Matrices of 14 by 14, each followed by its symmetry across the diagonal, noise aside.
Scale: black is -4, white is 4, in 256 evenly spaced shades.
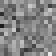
neither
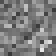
symmetric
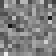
neither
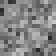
symmetric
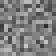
antisymmetric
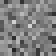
neither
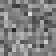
antisymmetric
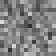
neither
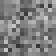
antisymmetric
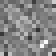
symmetric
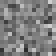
antisymmetric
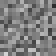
antisymmetric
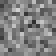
neither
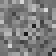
symmetric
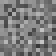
symmetric
